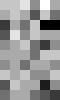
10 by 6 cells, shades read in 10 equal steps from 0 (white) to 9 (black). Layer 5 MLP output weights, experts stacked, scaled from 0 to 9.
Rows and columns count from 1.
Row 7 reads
4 3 5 3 3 4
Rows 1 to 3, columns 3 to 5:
1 4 0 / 3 6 2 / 5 2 9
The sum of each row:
12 21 35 19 25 18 22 17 26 29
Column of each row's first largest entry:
4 4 5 1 5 4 3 4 5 6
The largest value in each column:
7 3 5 6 9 9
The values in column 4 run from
2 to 6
